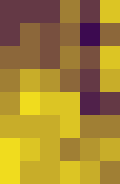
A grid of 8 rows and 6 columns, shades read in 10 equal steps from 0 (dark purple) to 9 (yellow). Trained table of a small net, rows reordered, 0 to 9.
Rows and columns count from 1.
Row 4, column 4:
4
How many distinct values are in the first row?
3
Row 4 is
5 7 6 4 2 7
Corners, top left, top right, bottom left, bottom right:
2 8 9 5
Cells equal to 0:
1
